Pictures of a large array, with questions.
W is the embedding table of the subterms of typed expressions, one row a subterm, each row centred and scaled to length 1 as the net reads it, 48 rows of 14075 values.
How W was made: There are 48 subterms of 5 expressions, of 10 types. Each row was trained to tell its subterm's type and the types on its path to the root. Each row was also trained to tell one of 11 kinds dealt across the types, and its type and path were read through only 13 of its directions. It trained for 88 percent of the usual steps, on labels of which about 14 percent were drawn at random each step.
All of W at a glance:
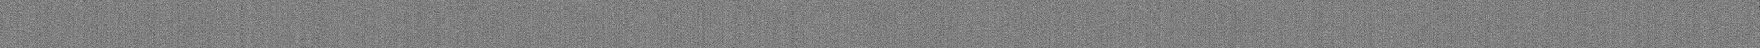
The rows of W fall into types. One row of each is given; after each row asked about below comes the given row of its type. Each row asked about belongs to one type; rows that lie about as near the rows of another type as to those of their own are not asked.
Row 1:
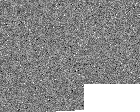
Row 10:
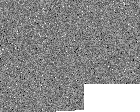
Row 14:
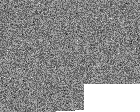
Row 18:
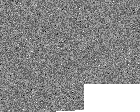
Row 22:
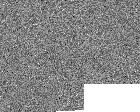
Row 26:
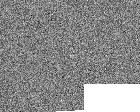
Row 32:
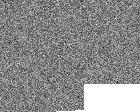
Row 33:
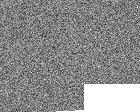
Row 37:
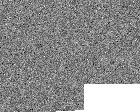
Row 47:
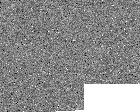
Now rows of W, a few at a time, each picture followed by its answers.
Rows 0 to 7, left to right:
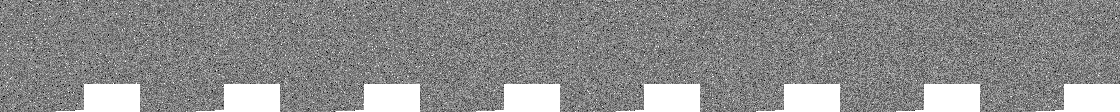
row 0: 47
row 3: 37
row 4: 32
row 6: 14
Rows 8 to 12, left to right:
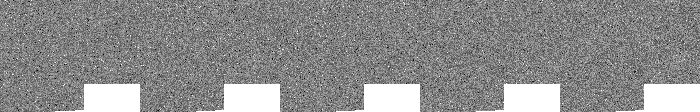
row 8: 37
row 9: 14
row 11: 32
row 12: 22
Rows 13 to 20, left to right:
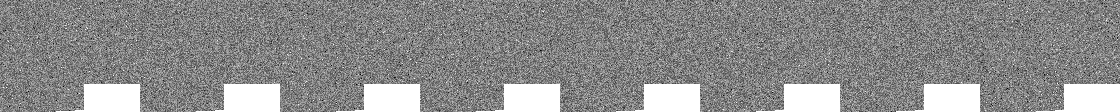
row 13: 26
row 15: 1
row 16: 33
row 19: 22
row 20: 33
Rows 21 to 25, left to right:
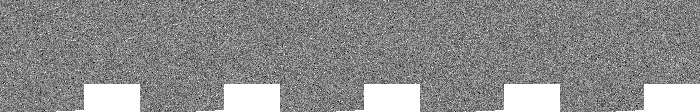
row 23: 1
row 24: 37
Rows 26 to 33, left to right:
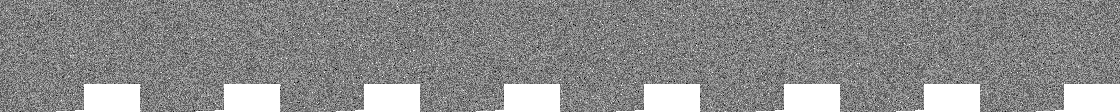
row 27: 26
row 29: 33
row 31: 14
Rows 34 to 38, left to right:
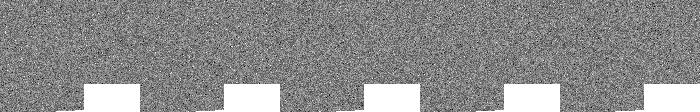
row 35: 32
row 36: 1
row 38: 32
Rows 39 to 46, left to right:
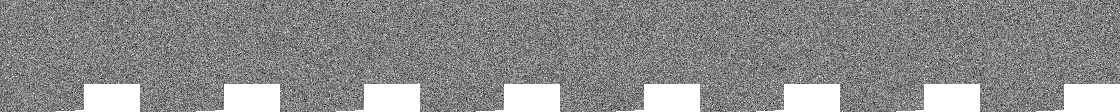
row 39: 47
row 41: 32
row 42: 14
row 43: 1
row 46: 14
